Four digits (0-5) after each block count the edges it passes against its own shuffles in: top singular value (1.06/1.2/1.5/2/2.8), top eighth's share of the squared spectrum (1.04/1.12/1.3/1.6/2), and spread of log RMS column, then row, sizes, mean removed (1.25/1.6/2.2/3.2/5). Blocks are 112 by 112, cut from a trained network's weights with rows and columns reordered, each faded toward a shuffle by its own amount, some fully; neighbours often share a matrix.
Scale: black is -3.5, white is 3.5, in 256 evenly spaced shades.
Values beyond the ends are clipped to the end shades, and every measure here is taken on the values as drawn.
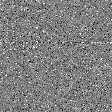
2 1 1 1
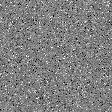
0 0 0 0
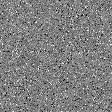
1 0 0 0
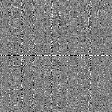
4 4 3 2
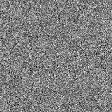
3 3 1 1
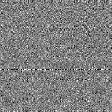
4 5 2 3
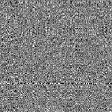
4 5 3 3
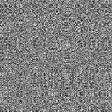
4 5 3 2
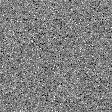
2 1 0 0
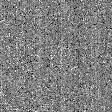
2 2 0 1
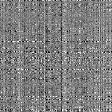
4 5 2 4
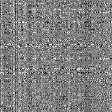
4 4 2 4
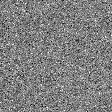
1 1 0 0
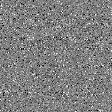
2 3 0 2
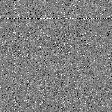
3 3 2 2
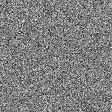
0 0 0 0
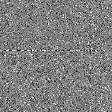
3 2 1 1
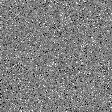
0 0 0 0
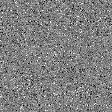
2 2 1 2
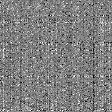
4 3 1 3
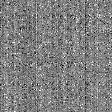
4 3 1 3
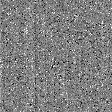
2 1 0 1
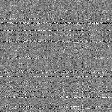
3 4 1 4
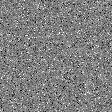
0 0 0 0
